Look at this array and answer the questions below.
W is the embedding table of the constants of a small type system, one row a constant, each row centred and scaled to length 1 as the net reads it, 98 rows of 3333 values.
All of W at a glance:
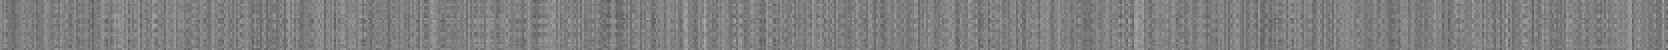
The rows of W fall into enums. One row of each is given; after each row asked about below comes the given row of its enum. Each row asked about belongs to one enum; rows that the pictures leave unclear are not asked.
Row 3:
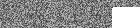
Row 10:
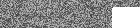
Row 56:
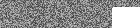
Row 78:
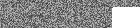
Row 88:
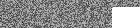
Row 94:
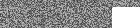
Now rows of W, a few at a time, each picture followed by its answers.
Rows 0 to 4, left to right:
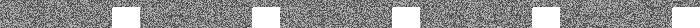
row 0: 56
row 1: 78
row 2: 94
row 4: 10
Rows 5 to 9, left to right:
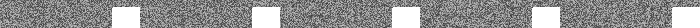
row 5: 56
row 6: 94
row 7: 78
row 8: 10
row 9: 88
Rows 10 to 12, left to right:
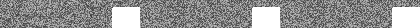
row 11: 56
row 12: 56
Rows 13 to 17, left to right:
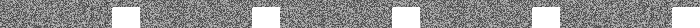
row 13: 88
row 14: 56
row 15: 94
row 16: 56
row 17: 88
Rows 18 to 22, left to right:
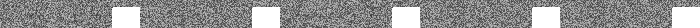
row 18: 3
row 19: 94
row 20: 10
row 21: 56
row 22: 56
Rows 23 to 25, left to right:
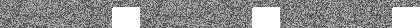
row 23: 10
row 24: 10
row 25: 3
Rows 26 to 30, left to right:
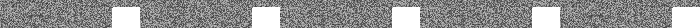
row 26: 78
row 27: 56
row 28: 94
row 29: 94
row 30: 78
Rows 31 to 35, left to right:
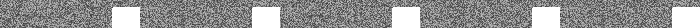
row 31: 10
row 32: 94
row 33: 78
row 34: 56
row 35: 94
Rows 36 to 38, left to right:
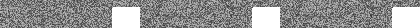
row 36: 94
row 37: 10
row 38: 10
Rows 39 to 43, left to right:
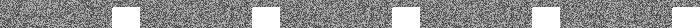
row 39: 10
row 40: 88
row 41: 88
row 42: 88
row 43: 3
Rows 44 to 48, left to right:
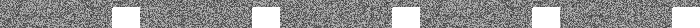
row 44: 10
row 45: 94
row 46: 88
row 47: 10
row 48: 78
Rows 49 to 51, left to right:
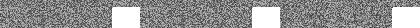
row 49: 94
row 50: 94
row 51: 3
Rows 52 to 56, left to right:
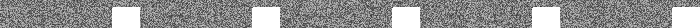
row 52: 94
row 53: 78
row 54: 10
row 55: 3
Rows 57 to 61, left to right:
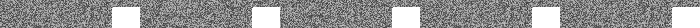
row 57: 88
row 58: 10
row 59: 78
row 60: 88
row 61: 88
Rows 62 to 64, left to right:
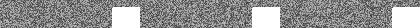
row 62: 56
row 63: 88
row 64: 10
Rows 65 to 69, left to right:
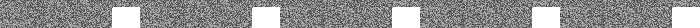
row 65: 56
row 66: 56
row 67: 94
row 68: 94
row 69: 94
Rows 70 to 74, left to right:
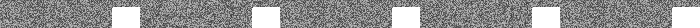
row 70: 56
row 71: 10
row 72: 56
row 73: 88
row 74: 56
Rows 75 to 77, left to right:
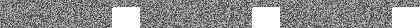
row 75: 78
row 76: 88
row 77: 88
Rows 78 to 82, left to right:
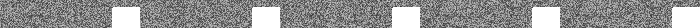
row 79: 56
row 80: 3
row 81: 10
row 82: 10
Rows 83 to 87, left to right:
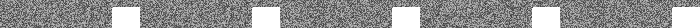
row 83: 88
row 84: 88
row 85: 56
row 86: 10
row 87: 56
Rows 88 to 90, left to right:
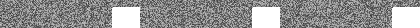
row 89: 94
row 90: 10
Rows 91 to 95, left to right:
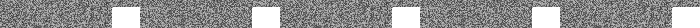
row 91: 88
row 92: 94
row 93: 88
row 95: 88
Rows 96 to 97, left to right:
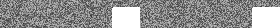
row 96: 10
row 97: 56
